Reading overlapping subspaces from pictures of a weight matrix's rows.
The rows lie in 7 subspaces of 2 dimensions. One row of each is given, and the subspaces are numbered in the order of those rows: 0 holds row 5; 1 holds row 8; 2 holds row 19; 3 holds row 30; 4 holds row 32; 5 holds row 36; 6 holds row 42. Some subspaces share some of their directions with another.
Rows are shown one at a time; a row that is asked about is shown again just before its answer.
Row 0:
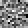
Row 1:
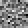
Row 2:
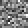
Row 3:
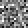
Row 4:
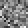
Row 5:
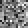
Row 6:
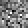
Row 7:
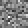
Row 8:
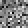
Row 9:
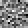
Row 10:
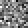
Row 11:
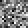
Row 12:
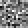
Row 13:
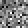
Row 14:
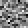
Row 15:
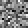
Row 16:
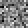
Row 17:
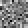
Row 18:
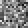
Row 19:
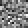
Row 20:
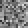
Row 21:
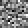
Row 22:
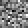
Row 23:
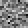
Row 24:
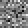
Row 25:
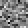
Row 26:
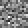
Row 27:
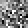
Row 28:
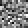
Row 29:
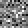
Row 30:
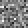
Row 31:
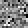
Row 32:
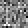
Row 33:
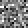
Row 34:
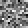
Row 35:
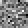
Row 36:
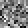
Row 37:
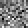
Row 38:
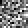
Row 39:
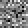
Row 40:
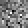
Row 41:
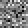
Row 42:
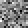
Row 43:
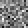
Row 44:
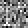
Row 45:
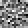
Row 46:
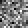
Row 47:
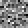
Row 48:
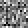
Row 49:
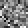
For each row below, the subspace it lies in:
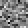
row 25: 5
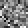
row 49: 5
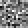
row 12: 4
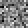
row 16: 3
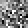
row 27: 1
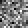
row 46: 6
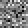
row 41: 2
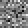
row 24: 2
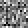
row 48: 4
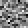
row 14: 5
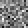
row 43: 3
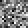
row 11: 5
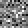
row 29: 2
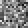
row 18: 0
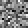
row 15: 6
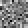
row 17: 2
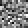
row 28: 2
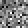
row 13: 1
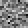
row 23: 5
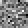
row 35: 0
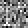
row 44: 4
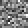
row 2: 4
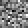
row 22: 1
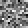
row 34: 6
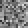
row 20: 0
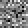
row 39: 2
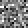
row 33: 3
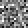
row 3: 3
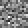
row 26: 0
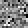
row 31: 4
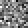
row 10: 0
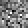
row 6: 1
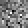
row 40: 1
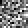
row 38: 6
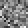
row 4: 5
